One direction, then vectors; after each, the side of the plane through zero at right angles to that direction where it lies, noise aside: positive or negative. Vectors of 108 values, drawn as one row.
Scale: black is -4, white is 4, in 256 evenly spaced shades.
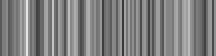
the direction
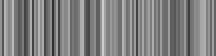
negative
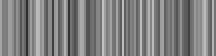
negative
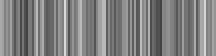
negative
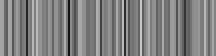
negative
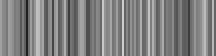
negative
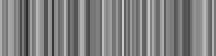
negative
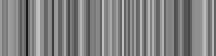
negative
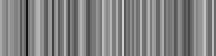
negative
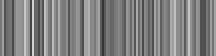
positive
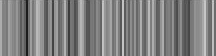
negative
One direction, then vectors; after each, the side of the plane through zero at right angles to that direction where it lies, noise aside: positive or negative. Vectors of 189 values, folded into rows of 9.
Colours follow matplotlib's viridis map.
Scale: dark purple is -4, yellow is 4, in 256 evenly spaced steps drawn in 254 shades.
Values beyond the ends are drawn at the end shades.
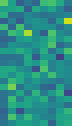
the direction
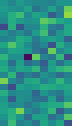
negative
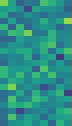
positive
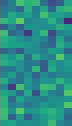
negative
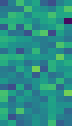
negative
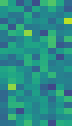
positive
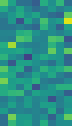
positive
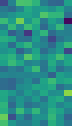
negative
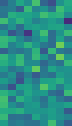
negative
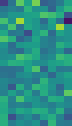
negative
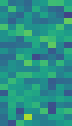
positive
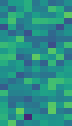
negative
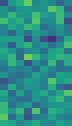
negative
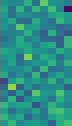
positive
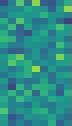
negative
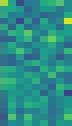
positive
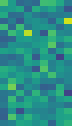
positive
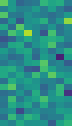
positive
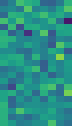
negative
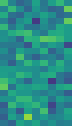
positive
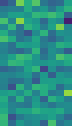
negative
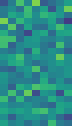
negative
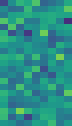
negative
